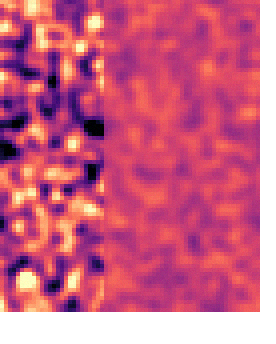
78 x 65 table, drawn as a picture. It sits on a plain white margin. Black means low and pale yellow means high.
A vertical seam about 40% of the way across splits the table, and the right part is calmer. The field is mottled with small blotches. The distribution is heavy-tailed on both sides. There is no overall slope.
